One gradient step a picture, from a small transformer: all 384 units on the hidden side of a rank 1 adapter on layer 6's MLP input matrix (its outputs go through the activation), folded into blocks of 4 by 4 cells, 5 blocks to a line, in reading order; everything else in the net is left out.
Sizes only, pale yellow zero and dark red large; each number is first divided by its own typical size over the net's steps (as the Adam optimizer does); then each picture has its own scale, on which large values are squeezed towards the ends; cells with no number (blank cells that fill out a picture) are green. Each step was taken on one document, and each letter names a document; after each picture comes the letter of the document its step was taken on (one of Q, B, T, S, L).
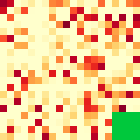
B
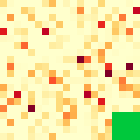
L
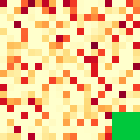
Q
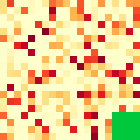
B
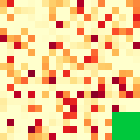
B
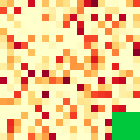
B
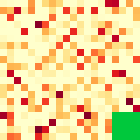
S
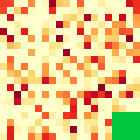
B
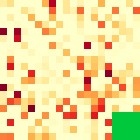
L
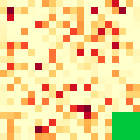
S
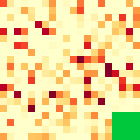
L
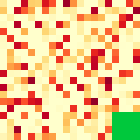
Q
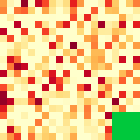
Q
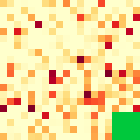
L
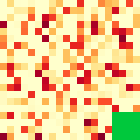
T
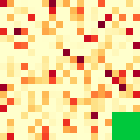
L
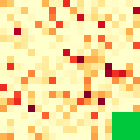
L
